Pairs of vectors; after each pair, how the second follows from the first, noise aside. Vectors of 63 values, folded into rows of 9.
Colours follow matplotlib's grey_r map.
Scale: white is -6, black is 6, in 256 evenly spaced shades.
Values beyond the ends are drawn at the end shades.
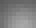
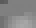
partly zeroed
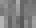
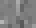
partly zeroed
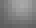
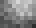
scaled up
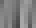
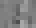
partly zeroed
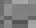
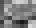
scaled up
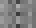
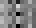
scaled up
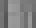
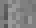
partly zeroed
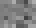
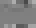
partly zeroed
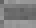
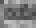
scaled up
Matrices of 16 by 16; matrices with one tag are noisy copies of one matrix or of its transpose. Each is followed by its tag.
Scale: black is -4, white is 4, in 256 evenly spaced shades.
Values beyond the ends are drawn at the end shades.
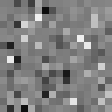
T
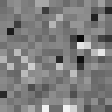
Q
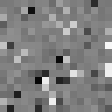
Q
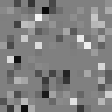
T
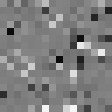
Q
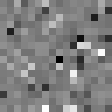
Q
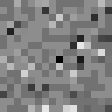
Q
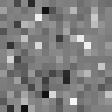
T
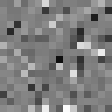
Q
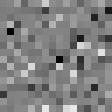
Q
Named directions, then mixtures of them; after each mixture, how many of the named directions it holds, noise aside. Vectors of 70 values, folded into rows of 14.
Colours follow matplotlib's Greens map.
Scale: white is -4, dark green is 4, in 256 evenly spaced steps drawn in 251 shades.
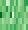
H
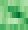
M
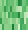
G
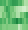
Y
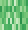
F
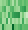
three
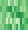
two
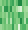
three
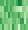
two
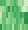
three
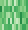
one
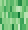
one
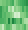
two
